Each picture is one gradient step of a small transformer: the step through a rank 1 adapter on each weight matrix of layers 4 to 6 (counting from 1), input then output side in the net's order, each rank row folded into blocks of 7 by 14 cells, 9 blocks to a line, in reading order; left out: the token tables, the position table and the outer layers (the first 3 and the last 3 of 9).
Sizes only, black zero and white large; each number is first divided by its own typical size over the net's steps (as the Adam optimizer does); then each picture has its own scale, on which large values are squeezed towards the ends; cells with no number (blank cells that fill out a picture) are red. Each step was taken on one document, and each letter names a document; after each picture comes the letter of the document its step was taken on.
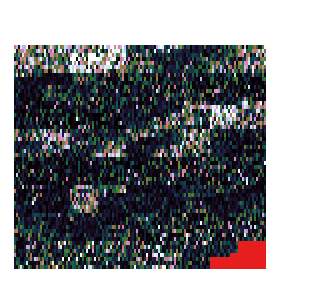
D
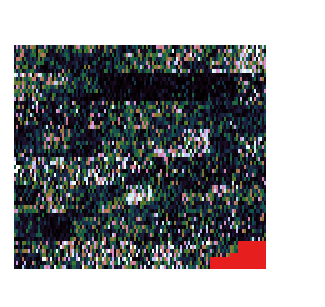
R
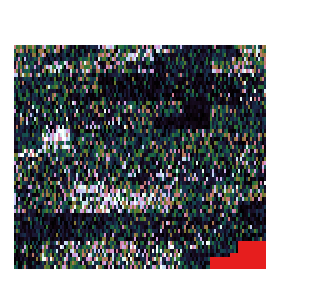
R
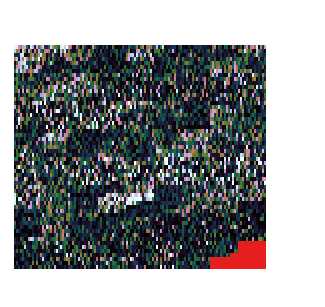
R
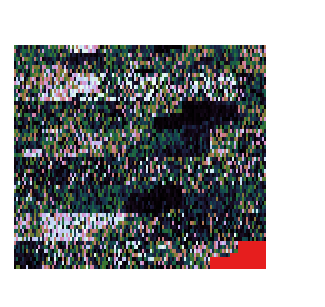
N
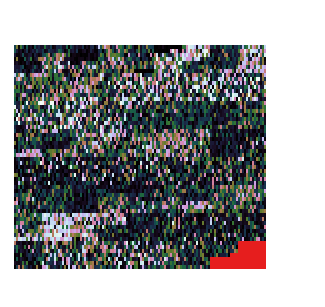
N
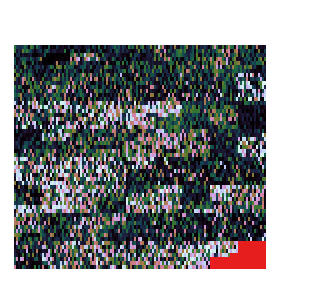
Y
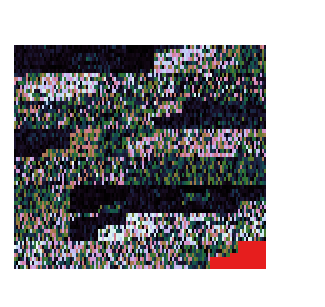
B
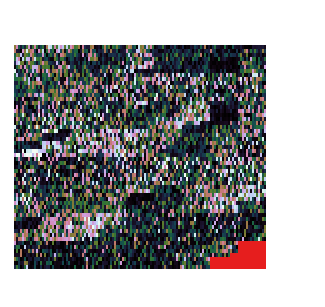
N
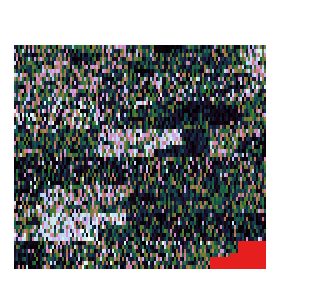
N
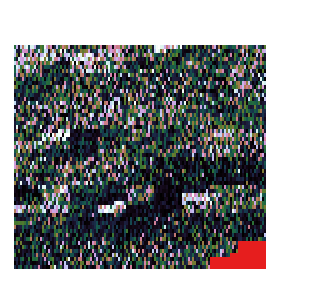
Y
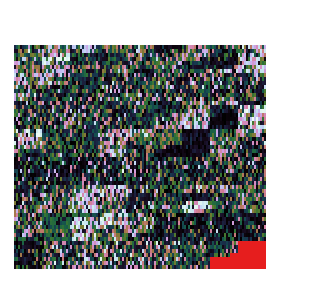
N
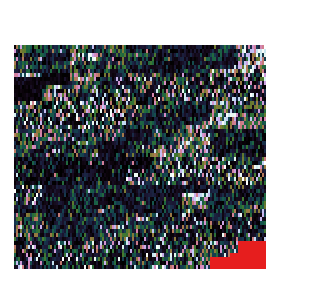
D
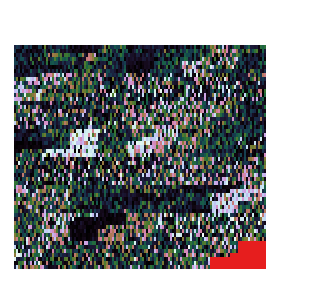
B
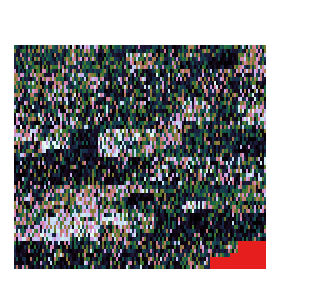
N
